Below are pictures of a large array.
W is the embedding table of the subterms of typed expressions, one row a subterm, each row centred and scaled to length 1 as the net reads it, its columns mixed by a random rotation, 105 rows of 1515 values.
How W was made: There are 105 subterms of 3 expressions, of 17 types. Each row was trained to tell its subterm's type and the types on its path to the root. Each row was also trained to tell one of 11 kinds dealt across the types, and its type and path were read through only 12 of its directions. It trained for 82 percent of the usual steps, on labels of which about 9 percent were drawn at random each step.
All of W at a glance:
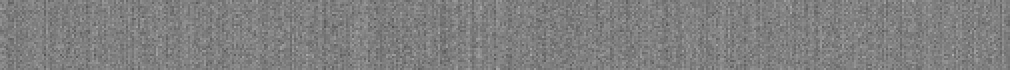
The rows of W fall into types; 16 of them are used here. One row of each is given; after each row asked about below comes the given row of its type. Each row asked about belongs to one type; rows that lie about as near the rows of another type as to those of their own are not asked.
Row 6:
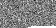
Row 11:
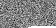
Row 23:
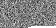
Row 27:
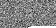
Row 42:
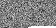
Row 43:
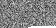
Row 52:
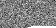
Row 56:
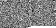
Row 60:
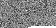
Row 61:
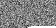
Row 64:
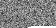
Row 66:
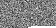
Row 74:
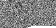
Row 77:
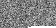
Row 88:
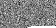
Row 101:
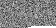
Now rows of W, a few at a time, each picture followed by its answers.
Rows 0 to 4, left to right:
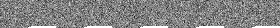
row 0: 27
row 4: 11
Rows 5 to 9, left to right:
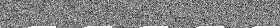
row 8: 88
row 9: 61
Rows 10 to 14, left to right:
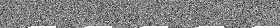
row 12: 77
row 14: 101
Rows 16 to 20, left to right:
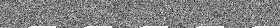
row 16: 60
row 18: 61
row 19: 61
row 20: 77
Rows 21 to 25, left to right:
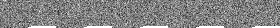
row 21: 43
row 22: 88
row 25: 74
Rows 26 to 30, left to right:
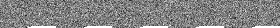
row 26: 61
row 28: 27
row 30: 42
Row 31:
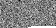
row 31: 64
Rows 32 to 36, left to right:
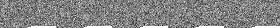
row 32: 23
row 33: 88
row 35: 101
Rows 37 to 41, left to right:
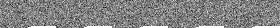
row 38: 88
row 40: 23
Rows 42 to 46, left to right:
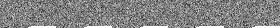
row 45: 61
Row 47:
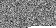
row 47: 77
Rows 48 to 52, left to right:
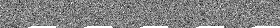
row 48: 56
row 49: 23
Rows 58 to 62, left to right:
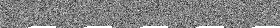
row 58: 101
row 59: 64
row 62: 27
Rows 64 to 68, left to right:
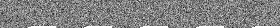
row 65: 101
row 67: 6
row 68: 66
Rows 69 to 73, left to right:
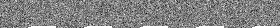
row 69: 43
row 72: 23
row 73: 11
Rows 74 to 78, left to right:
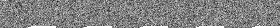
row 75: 64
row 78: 74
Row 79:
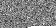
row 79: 77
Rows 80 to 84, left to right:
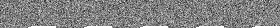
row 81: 11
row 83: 42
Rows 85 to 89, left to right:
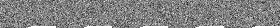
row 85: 101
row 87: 77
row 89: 42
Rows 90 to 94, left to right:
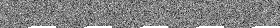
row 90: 60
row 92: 56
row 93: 42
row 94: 43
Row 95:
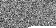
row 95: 27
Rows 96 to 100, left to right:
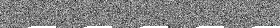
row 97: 64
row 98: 11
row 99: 88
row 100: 27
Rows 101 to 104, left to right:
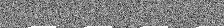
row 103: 56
